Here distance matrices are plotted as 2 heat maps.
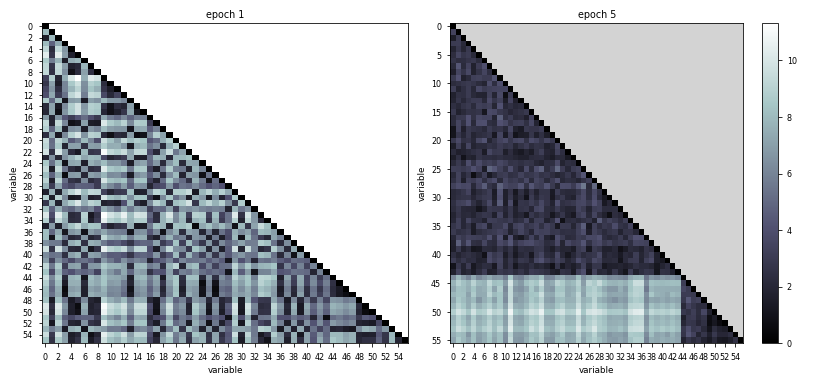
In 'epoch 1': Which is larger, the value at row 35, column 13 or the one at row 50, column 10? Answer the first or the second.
the second
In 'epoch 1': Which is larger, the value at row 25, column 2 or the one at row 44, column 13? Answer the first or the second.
the first
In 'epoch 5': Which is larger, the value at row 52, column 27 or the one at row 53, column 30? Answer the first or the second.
the first
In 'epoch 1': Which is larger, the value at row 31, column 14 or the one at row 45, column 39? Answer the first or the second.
the second
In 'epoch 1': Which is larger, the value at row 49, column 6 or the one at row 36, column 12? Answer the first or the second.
the first
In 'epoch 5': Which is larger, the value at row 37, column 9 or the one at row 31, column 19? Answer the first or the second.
the first
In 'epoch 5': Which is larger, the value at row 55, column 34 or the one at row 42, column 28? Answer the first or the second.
the first
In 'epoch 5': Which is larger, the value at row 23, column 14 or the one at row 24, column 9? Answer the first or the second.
the second
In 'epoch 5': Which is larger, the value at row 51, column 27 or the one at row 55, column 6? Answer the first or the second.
the first
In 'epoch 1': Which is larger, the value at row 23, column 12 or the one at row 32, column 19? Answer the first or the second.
the second
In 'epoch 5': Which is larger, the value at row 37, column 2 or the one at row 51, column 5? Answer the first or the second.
the second
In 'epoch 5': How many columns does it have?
56
